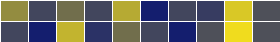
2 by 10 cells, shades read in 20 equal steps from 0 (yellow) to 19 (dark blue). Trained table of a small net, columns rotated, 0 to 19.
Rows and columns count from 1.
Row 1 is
8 15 11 15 5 19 15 16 2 14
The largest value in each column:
15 19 11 17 11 19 19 16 2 14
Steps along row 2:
up down up down up up down down up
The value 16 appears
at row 1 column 8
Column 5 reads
5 11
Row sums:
120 128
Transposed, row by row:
8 15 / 15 19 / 11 4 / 15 17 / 5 11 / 19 15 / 15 19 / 16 14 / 2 0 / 14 14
